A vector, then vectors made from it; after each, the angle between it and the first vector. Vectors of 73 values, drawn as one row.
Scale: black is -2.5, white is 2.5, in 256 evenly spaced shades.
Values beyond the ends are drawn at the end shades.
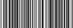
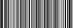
partly opposed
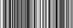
partly aligned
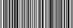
nearly parallel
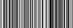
nearly parallel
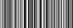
orthogonal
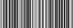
nearly parallel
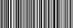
partly opposed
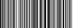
partly opposed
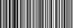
partly aligned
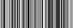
partly aligned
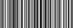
orthogonal
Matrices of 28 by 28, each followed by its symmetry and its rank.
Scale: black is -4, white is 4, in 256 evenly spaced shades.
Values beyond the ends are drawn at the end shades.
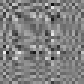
antisymmetric, rank two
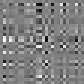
antisymmetric, rank two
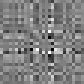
antisymmetric, rank two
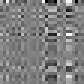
neither, rank two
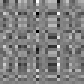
neither, rank two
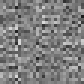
neither, rank five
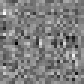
neither, rank five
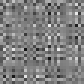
antisymmetric, rank two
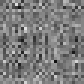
neither, rank five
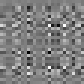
neither, rank two
